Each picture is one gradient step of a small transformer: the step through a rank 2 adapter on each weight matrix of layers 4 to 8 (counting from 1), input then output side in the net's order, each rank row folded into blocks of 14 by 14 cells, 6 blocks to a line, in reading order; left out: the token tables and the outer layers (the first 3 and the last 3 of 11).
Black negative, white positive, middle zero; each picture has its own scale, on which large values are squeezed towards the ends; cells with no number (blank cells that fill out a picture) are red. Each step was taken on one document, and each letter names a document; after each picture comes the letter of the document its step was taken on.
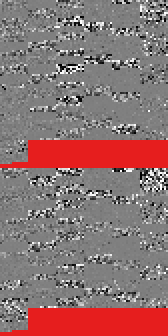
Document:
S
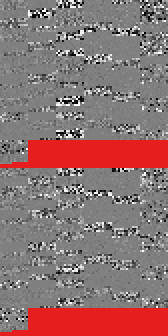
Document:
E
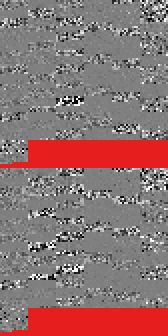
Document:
E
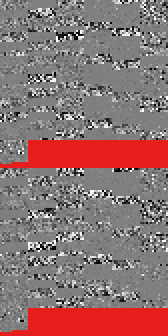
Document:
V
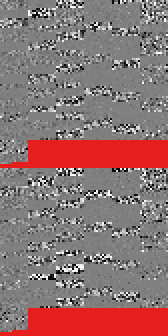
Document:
E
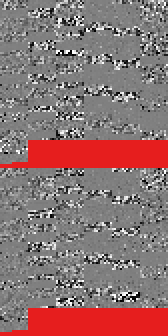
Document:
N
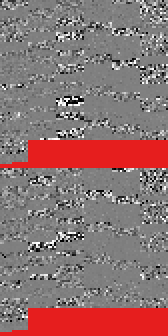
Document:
S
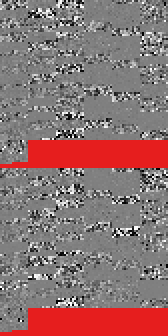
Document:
V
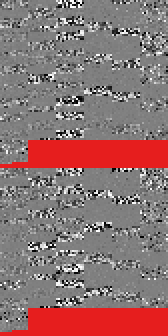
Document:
E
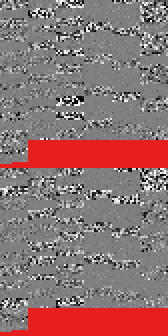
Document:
E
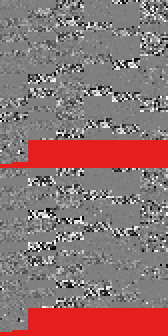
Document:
V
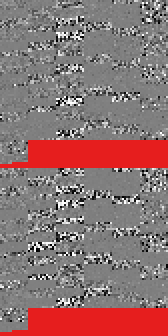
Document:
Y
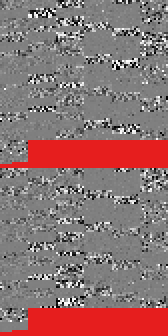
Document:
Y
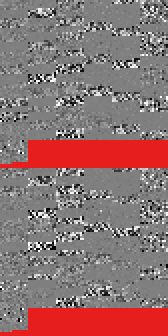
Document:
V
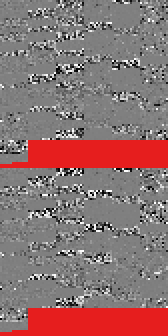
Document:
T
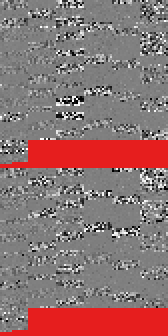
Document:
E
